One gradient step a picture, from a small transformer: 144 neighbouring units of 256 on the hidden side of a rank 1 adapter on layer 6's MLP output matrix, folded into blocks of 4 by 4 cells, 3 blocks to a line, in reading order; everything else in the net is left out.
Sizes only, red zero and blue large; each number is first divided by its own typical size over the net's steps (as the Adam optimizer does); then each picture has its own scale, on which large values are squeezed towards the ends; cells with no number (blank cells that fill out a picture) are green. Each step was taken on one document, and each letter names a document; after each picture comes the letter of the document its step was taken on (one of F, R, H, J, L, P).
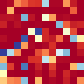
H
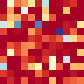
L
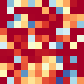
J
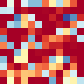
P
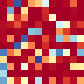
H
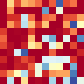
J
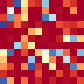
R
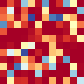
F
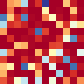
R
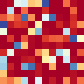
R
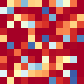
P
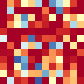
P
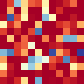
R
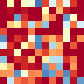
P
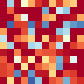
J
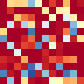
P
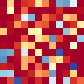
F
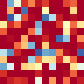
H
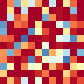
H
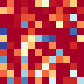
F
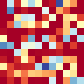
J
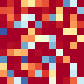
F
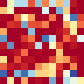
J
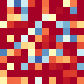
H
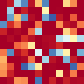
R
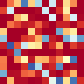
P
